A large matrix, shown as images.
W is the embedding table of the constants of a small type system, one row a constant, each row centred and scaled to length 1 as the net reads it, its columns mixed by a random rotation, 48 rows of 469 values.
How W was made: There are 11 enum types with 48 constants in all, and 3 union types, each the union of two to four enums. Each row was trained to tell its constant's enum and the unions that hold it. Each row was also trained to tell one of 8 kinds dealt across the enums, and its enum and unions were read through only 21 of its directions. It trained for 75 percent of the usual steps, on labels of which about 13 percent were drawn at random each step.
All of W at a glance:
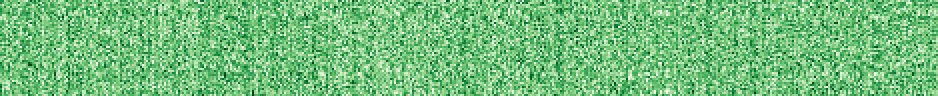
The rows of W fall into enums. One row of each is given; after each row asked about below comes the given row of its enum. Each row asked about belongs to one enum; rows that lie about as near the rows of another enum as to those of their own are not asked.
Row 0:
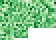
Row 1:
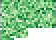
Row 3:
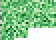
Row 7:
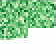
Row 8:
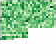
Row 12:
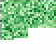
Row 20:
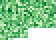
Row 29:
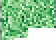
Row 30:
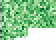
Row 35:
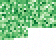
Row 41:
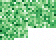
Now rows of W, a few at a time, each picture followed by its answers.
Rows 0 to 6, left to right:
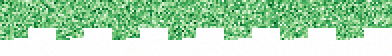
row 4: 0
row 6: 35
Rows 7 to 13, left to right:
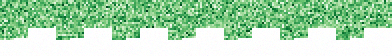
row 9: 8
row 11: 0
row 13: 3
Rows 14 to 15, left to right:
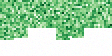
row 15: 3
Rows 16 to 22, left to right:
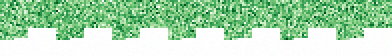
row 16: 0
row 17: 3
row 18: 12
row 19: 0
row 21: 20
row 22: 35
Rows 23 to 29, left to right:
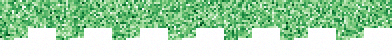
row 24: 30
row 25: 3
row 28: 12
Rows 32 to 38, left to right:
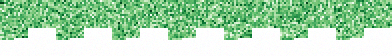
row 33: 12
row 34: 12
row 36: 8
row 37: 8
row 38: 7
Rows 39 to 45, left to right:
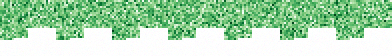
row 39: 12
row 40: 20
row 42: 3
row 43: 20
